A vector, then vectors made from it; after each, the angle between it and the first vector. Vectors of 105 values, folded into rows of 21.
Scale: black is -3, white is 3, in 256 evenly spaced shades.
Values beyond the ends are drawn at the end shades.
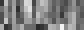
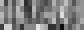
nearly opposite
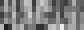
nearly parallel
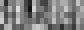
nearly opposite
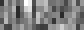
nearly parallel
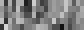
nearly opposite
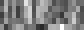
nearly parallel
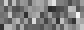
orthogonal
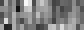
nearly parallel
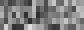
partly opposed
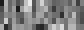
nearly parallel
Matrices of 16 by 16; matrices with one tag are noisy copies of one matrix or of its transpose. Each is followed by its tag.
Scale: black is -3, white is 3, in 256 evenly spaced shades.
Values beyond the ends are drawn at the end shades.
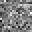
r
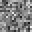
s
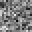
s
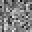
r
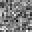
s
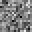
s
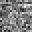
r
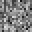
r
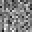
r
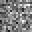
r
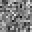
s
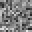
s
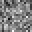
r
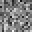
r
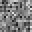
s
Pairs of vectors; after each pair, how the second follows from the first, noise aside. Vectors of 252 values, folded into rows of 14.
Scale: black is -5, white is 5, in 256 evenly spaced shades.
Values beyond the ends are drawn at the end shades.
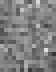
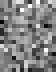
scaled up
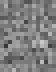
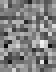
scaled up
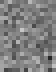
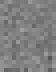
shrunk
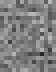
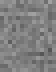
shrunk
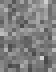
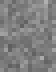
shrunk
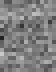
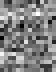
scaled up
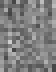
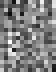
scaled up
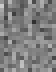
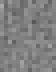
shrunk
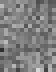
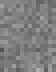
shrunk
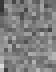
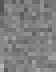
shrunk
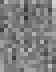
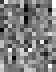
scaled up
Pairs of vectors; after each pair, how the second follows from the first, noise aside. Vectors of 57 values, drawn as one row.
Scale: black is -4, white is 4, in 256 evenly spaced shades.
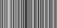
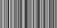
sign-scrambled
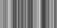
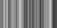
wrapped around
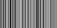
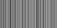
shrunk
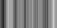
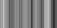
reversed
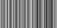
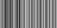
reversed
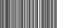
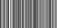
wrapped around
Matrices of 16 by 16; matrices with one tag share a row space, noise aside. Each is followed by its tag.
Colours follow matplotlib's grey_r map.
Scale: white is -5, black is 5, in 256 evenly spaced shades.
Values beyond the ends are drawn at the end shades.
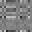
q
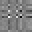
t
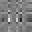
t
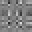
t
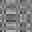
q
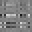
q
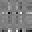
t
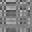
q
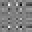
t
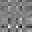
t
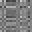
q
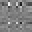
t
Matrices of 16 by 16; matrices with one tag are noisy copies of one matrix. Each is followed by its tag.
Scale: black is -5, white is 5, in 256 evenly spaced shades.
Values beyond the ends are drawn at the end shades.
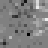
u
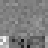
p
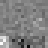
p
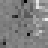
u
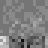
p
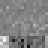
p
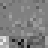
p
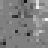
u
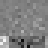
p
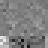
p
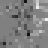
u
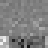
p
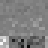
p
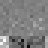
p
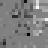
u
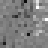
u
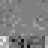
p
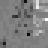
u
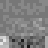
p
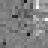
u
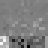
p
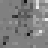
u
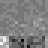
p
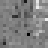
u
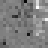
u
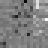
u
